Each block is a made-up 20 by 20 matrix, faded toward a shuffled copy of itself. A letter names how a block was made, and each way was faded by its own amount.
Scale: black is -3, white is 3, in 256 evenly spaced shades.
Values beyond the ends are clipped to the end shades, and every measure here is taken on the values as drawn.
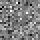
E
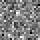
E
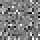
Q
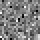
E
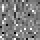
Q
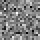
E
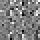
Q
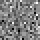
E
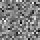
E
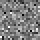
E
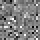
Q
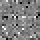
Q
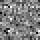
E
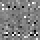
Q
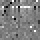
Q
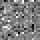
Q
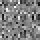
Q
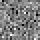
E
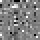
Q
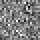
E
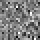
E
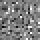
Q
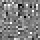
Q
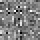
Q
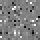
Q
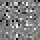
Q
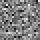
E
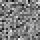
E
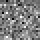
E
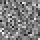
E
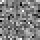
E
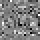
Q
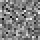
E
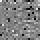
Q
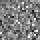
E
